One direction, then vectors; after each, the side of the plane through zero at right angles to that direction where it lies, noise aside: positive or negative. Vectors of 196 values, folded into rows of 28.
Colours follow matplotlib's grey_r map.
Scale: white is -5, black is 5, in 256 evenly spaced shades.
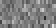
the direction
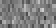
positive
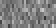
positive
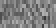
positive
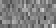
positive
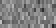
negative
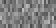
positive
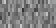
negative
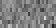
negative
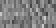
negative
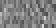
negative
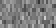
negative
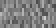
negative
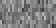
negative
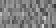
negative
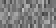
positive
